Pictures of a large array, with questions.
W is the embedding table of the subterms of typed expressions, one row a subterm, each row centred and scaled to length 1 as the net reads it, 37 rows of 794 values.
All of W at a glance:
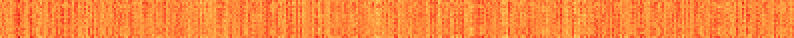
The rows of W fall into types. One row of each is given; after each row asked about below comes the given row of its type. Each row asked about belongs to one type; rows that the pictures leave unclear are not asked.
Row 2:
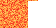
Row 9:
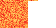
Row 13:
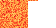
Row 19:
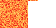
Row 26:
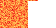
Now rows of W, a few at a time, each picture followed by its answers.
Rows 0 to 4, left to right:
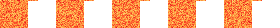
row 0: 13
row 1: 19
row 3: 2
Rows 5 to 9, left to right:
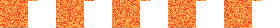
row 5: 2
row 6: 26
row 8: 2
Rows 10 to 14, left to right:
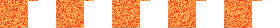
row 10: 26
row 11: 9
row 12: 2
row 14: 19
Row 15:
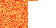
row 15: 19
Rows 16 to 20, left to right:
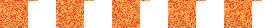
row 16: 19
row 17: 2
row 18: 9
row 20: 19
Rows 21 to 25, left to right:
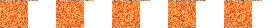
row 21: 19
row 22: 9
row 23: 13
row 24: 19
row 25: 13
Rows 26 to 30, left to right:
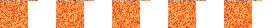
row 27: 13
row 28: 9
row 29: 19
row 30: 9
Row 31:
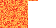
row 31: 26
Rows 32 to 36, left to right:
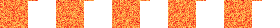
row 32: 26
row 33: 9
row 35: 13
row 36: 13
